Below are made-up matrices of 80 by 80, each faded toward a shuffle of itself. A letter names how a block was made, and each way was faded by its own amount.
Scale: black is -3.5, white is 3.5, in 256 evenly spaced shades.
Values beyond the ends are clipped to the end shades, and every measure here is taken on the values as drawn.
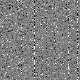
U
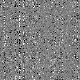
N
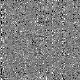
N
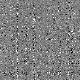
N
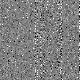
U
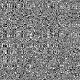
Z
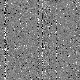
U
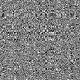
Z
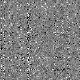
N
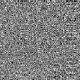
Z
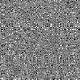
Z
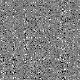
N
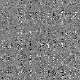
N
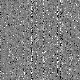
U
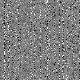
U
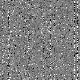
U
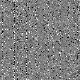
U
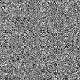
Z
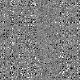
N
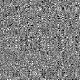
Z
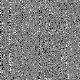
U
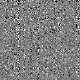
N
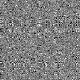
Z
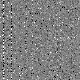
U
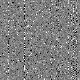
U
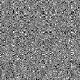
Z
